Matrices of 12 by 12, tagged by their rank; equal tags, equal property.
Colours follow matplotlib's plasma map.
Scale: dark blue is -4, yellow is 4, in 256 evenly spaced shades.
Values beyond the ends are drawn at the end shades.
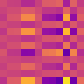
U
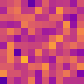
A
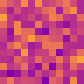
A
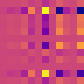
U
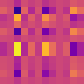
U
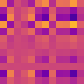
U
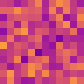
A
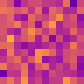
A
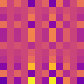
U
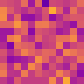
A
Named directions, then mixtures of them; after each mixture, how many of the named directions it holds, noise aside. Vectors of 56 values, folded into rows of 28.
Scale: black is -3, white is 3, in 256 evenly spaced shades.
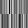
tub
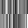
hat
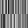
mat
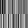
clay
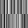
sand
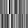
one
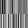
one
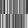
two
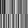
two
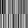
one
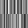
one
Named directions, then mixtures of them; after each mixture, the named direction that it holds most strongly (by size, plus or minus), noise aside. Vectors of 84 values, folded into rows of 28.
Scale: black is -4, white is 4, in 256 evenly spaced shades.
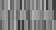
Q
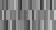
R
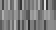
Q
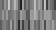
Q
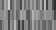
Q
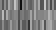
R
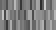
R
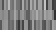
Q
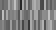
R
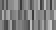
R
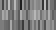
Q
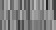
Q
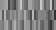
R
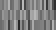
Q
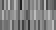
Q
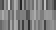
Q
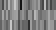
R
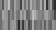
Q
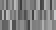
R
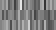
R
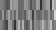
R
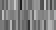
R
